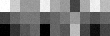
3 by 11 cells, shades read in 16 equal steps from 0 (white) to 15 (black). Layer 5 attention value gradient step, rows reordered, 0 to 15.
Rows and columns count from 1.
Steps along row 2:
down down same up down down down up up down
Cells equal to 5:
2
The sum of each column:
26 24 24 23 26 23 24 21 25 25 24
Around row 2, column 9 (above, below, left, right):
5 11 6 10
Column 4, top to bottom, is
6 8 9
